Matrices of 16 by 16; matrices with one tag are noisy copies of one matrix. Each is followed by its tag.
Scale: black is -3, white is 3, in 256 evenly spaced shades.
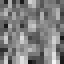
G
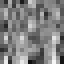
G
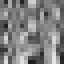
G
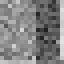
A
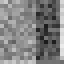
A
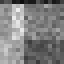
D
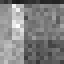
D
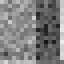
A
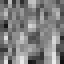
G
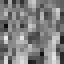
G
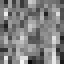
G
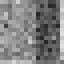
A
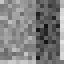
A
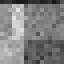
D
